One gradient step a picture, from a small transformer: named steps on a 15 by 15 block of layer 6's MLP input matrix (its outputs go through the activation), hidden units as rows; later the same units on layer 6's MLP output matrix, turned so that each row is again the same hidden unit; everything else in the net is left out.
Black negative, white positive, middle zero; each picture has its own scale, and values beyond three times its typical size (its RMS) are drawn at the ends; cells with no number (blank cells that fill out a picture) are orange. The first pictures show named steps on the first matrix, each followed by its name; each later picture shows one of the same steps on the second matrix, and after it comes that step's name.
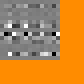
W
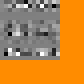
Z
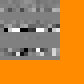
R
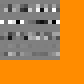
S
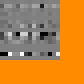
W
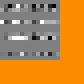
S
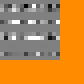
S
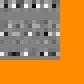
Z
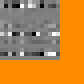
Z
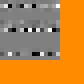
R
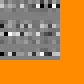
Z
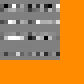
S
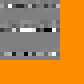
R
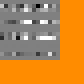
S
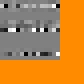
R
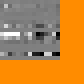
W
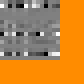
Z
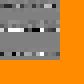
R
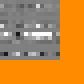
W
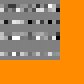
S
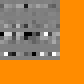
W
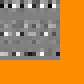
Z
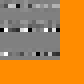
R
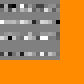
S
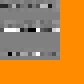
R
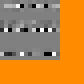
R
